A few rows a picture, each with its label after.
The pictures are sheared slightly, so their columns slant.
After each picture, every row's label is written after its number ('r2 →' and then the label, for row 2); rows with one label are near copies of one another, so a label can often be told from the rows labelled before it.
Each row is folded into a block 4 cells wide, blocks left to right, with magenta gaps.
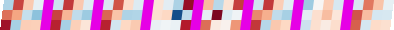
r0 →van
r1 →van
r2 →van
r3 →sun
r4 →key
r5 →van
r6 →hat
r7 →van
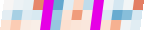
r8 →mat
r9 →hat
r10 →mat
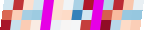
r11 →van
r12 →sun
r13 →van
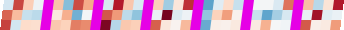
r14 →van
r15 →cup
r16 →van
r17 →key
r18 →hat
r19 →mat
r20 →key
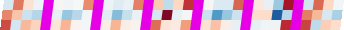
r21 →van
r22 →mat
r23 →mat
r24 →key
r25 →mat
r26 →sun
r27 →van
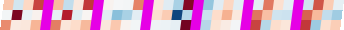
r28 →key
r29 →key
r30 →mat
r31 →sun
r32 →hat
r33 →van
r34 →van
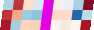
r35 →van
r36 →sun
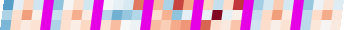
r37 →hat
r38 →hat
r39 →mat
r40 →cup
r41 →key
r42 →hat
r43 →hat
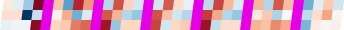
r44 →sun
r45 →cup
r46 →van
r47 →van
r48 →van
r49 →cup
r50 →hat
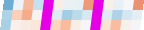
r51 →hat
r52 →mat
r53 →mat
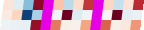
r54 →sun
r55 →key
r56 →key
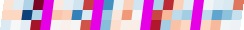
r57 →sun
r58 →sun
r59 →hat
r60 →van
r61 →mat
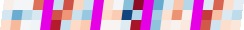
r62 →mat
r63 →van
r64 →sun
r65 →hat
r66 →van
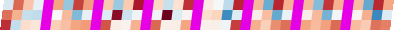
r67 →van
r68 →cup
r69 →key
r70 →key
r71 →sun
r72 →cup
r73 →cup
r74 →cup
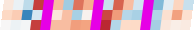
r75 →sun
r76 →cup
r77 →van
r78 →hat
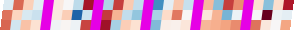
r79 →van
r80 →sun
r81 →van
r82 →hat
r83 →cup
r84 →key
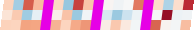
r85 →cup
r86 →cup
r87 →mat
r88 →key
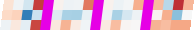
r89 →sun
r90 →mat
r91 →mat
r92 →cup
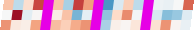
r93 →key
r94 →cup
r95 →hat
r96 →mat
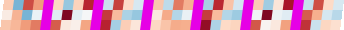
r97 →cup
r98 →key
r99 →van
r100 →cup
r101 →van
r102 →key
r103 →van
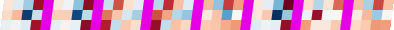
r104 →sun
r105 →sun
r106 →van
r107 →van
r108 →cup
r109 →sun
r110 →key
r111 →cup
